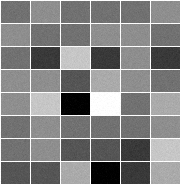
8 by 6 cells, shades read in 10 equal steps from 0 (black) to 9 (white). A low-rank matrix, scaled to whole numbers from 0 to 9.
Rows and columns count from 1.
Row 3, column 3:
7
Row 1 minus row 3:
0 3 -3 2 -1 3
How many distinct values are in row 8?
4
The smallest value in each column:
3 2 0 0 2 2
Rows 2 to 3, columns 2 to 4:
4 4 5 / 2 7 2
